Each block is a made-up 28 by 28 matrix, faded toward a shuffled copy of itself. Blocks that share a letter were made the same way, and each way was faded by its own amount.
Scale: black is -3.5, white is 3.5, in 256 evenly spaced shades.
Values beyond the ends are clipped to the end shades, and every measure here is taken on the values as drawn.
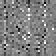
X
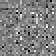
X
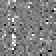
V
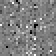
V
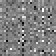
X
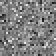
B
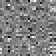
X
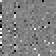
X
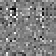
X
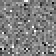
B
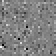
V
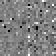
V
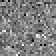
B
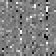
V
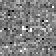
B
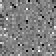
V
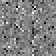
V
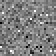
B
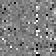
V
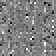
V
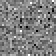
B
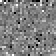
B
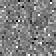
B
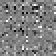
X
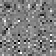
X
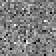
B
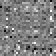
X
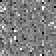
V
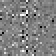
X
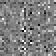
X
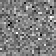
B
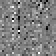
V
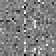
V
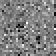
X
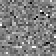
B
